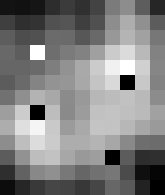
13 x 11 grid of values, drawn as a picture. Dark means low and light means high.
Calmest part: centre. Ninth with the highest average: middle right. Average level on the scale: 50%. Lone odd cells: 4, 1 higher and 3 lower than their neighbours.
